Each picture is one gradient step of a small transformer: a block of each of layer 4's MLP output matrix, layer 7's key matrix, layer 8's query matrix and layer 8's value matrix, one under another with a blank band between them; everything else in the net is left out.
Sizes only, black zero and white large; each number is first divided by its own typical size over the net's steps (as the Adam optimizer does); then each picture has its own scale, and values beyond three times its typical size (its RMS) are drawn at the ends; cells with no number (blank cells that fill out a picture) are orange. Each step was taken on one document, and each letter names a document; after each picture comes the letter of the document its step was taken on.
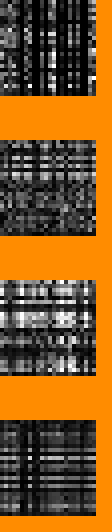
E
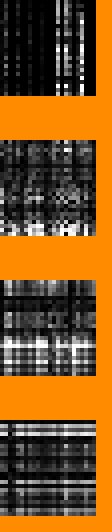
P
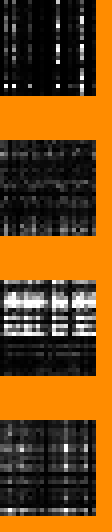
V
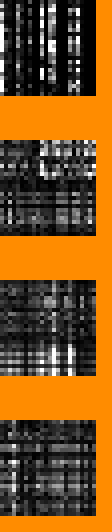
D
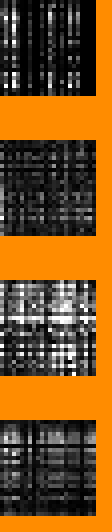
E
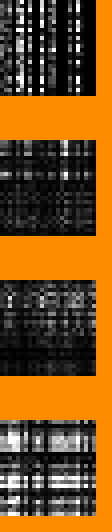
D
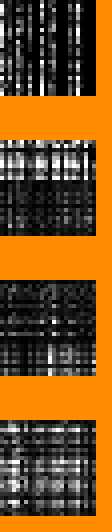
D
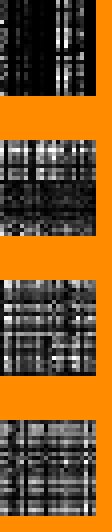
P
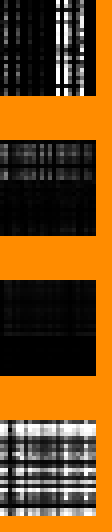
P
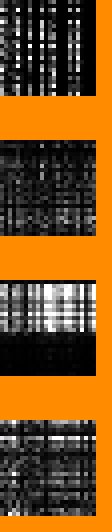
D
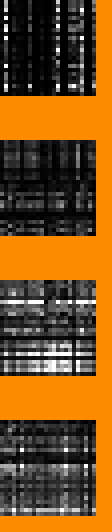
V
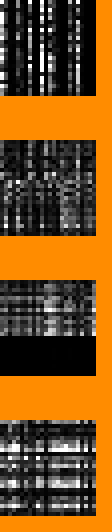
D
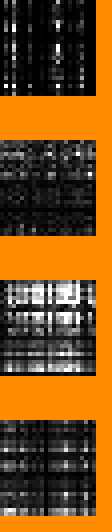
V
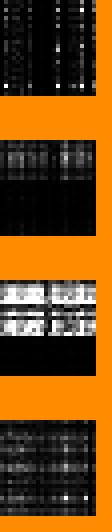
V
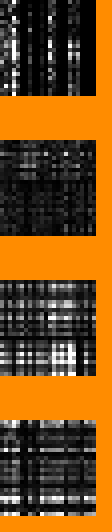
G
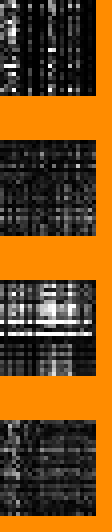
G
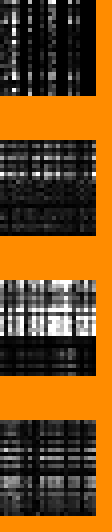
E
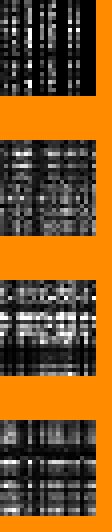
E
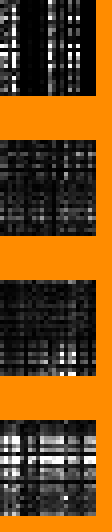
G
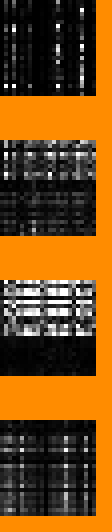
V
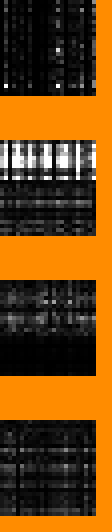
V
